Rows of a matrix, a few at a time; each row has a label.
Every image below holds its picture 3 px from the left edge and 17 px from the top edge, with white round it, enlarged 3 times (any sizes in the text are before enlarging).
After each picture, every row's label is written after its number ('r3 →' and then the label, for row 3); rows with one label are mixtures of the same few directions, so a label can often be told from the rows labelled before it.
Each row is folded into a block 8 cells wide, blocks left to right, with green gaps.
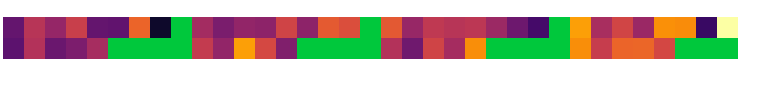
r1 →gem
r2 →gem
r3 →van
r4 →gem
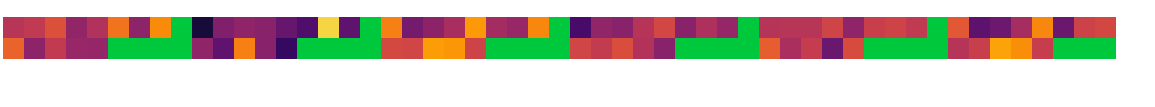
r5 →gem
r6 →gem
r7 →gem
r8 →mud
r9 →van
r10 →gem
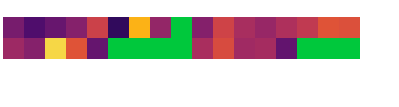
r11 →gem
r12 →van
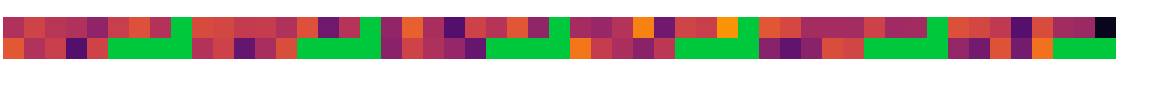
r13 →van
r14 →gem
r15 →van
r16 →van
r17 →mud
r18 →van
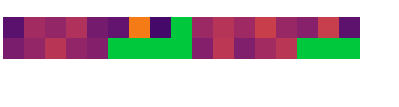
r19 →gem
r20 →gem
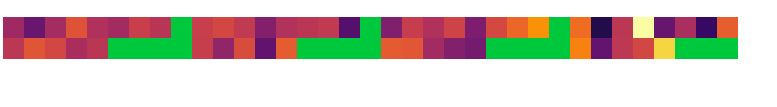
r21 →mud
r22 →van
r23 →van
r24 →van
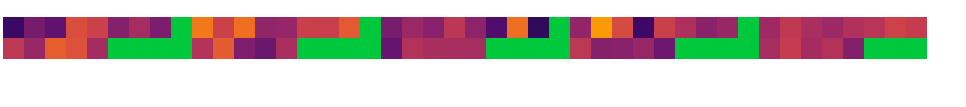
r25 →mud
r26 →mud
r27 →gem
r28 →mud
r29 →van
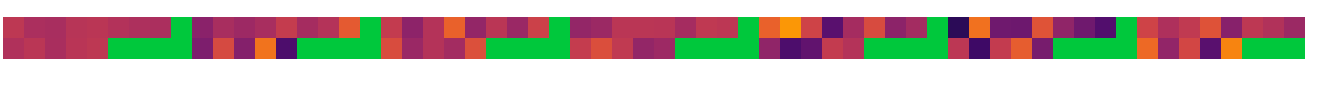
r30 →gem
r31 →van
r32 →van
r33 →mud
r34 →mud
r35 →mud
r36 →van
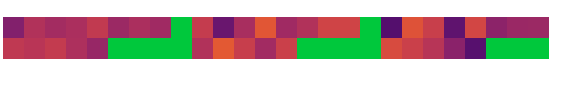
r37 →mud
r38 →mud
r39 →mud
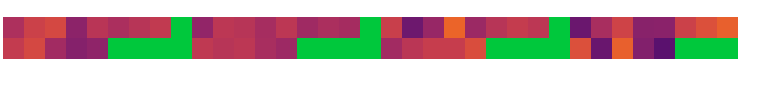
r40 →mud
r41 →mud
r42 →mud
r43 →gem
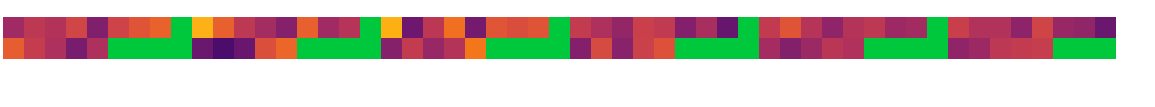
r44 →van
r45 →mud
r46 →mud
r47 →gem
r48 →mud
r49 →van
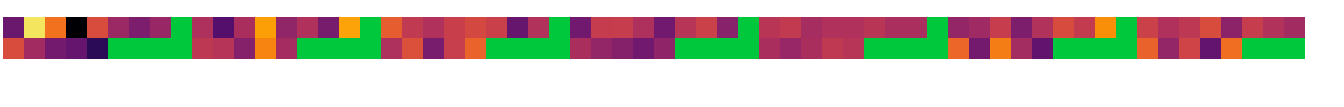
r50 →mud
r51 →van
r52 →gem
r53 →gem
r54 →mud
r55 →gem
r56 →van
